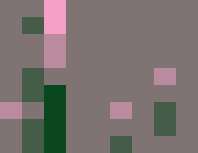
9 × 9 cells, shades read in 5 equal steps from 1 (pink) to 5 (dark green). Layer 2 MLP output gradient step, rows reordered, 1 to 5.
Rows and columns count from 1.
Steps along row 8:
up up down same same same up down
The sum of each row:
25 26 26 26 27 30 28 31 31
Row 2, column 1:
3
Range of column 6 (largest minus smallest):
2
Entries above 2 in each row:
8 8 8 8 8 9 7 9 9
